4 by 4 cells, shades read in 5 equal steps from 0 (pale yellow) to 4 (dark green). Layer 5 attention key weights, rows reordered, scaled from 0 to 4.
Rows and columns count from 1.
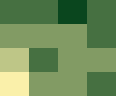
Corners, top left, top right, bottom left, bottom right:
3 3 0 3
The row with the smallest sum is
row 4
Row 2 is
2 2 2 3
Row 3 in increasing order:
1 2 2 3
